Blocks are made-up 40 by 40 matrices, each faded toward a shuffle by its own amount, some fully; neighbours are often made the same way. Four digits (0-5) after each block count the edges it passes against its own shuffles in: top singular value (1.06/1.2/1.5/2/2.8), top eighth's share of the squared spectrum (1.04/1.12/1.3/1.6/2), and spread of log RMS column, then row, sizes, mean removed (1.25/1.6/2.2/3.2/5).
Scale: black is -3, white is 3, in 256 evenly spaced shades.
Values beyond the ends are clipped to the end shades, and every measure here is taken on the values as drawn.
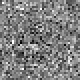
2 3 0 0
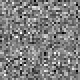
3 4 2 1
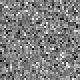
1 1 0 0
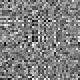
4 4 2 2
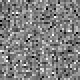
1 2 0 0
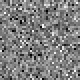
1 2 0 0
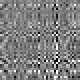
4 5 3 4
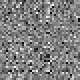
3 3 2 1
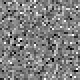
0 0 0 0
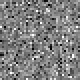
0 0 0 0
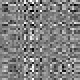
4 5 3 3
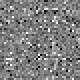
3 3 1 1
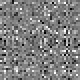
4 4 2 2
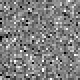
2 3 1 0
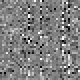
3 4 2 0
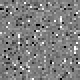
0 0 0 0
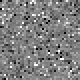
0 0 0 0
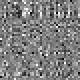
4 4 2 2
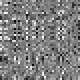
4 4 3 2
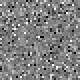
1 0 0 0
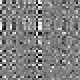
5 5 3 3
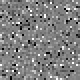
0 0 0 0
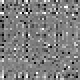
4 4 2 2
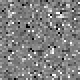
2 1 1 0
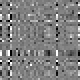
5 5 3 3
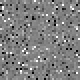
1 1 1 0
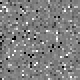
1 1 0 0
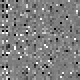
3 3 2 0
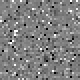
2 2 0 0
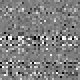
4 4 1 3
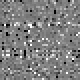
3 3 0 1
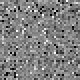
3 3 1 1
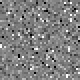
1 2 0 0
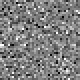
2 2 0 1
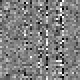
3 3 4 0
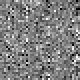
2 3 2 0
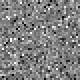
1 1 0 0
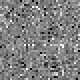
2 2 0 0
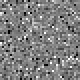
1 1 0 0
